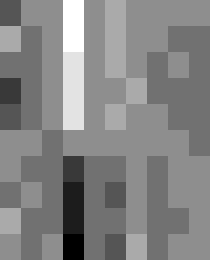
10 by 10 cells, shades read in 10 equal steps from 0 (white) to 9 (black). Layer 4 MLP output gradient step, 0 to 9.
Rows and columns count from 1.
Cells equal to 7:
2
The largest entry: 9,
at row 10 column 4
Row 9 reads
3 5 5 8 5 5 4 5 5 4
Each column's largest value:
7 5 5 9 5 6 4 5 5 5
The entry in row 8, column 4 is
8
